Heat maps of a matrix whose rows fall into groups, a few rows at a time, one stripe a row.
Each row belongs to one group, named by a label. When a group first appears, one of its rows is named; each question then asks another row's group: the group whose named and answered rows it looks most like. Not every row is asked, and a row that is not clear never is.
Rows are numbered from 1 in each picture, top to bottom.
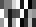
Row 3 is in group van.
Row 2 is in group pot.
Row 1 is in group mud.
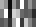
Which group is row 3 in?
mud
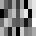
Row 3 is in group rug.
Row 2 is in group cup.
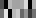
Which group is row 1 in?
cup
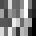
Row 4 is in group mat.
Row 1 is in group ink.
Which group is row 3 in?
mud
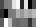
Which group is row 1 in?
mud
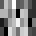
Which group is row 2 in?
mat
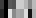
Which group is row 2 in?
cup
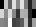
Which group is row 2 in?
mat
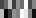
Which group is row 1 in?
ink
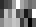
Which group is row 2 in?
rug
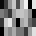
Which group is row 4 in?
rug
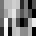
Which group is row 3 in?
rug
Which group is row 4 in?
van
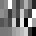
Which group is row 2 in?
pot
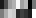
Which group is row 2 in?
rug
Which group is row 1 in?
cup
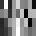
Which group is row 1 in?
van
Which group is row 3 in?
cup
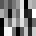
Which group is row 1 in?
pot
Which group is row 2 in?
pot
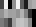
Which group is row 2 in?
mat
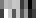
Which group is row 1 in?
mud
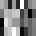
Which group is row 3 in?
rug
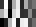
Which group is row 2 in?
van
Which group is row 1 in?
van
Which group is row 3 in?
cup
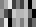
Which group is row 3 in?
van
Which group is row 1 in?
ink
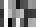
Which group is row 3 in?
van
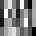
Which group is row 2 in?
rug
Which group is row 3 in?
ink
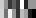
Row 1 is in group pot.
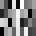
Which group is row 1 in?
pot
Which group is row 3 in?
van
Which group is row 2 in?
cup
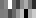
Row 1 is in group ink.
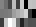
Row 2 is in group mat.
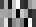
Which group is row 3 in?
van
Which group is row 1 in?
van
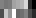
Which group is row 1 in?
mat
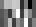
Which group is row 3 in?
ink
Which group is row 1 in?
mud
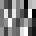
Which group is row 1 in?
pot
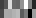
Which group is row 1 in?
ink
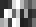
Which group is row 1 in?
cup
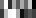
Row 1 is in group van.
